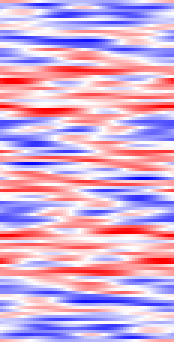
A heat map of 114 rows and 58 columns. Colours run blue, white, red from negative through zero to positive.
Average level on the scale: 50%. Slope: none. Symmetry: a half turn. Grain: streaks across.
